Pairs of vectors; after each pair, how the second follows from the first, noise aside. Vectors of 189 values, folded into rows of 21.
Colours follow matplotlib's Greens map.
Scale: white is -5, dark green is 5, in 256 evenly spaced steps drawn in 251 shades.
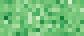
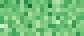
shuffled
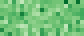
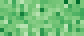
copied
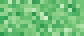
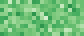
copied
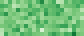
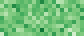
sign-scrambled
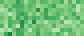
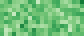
shuffled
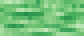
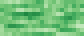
copied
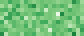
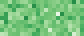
sign-scrambled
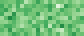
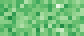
copied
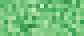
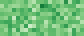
sign-scrambled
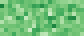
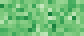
sign-scrambled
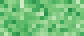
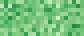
shuffled
